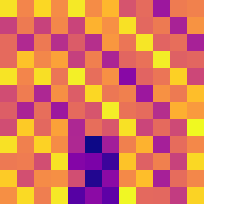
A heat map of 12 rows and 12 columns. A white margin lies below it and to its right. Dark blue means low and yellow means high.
In the bottom middle lies a patch that is lower than the rest. There is no overall slope. Concentric rings centre on the bottom left. The ninth with the lowest average is the bottom middle.
